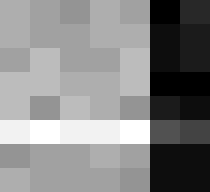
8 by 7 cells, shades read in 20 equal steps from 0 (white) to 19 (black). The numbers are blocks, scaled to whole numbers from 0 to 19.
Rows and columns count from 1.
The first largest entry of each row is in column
6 6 6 6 7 7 6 6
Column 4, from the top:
6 6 7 6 6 1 6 7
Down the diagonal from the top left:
6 7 7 6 8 13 18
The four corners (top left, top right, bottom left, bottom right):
6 16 6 18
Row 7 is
8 7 7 6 7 18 18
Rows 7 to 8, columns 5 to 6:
7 18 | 8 18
